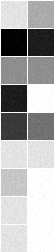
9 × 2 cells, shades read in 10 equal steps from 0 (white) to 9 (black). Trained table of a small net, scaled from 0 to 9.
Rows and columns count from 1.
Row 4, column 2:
0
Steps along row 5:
down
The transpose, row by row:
1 9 4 8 7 1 2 1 1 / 3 8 4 0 5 1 0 0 0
